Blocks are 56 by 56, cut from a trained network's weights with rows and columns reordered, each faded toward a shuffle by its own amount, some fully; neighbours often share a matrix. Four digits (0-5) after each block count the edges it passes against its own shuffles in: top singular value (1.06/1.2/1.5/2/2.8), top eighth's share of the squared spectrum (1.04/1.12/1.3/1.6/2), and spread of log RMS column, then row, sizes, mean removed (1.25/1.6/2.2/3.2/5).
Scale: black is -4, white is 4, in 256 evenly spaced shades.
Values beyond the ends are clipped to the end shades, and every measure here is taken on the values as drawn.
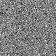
0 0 0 0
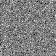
0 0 0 0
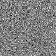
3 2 1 1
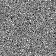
0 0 0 0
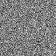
2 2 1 0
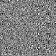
3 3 2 1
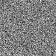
1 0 0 0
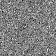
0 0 0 0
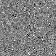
2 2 1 0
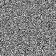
2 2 0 1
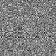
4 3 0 2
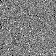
1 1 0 0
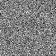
2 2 0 0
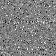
2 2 0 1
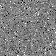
0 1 0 0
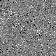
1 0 0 0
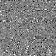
3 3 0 2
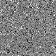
2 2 0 2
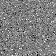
1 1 0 0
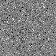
2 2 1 1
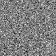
3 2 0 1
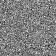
1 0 0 0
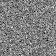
1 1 0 0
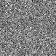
2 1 0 0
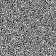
2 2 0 0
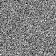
2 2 0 0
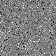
1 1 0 0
